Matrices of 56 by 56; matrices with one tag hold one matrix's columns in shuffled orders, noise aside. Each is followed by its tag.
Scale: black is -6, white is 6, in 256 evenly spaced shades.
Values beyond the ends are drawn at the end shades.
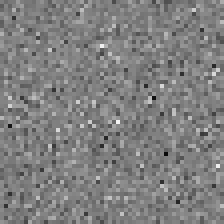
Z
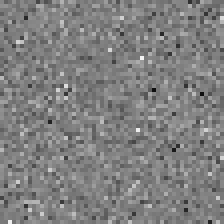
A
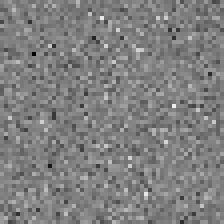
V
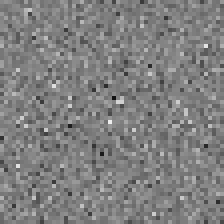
Z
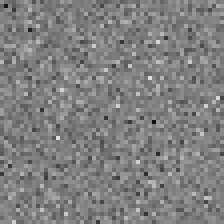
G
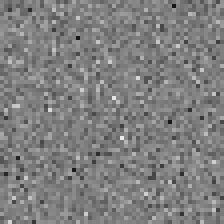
G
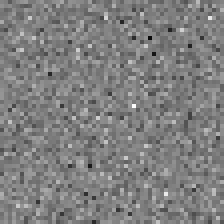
V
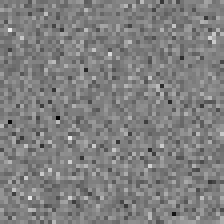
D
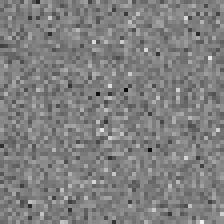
A
